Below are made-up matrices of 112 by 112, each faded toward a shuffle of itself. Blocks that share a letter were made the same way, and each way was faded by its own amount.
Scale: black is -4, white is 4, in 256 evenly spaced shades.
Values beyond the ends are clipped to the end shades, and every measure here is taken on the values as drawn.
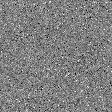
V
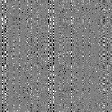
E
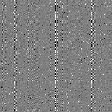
E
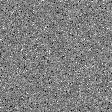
V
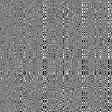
E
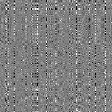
E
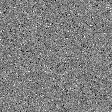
V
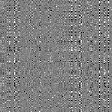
E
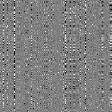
E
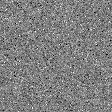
V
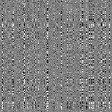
E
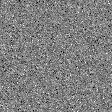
V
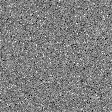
V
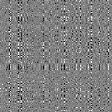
E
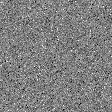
V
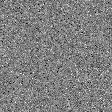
V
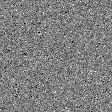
V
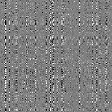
E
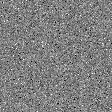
V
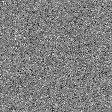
V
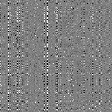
E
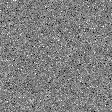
V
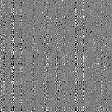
E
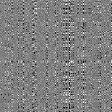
E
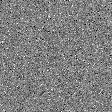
V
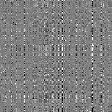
E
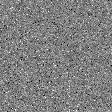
V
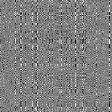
E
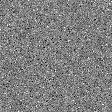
V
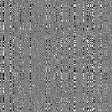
E
